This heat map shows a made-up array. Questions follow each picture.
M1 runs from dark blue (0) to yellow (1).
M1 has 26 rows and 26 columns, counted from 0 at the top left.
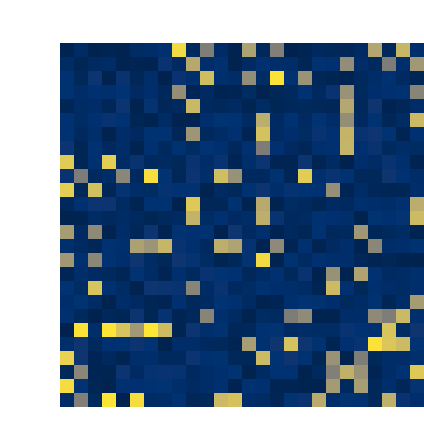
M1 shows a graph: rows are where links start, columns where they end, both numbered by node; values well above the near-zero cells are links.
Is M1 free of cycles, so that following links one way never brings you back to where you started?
no
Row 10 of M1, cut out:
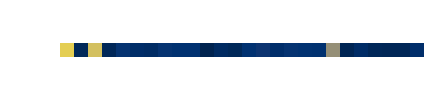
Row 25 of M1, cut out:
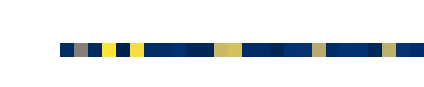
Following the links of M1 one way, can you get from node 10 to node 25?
yes
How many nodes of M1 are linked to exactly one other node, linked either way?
1
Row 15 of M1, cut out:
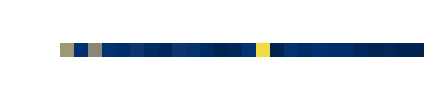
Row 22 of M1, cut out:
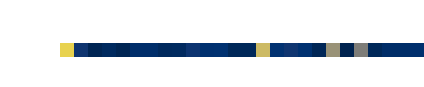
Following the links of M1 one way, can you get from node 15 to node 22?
yes
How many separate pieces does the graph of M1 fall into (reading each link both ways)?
1
